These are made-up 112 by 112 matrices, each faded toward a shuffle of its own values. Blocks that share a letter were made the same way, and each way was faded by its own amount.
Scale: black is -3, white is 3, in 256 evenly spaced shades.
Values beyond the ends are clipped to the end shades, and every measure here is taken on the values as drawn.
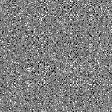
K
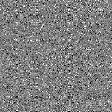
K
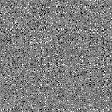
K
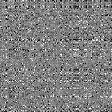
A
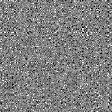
K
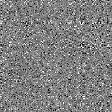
K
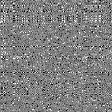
A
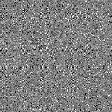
K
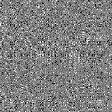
K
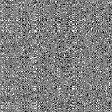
A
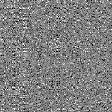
K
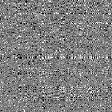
A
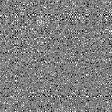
A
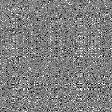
A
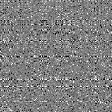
A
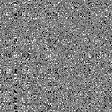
K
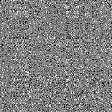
K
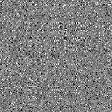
K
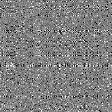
A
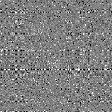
A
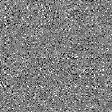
K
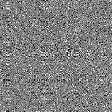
K
